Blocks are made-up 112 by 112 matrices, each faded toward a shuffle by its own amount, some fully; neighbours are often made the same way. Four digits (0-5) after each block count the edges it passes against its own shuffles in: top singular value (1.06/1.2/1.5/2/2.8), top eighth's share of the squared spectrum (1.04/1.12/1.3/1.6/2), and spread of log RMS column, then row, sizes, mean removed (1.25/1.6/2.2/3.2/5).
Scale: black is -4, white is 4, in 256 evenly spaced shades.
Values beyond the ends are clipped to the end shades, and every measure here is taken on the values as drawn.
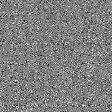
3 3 1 2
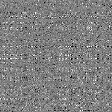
4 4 2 3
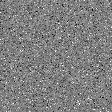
2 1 0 0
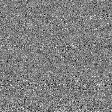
1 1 0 3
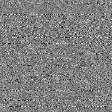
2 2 0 4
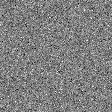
0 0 0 0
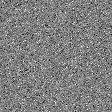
0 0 0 0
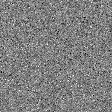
0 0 0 1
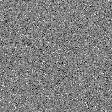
3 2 1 1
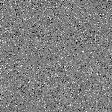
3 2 0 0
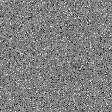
3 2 1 1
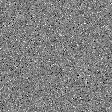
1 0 0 0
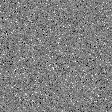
0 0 0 0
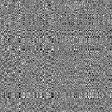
5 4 3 3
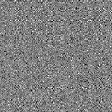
4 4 2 2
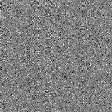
4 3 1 1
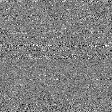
2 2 0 4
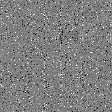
4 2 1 0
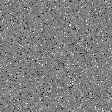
3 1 0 0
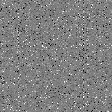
4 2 1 0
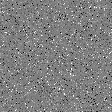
2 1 0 0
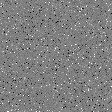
0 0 0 0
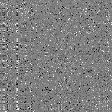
4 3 2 1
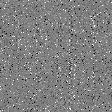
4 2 1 0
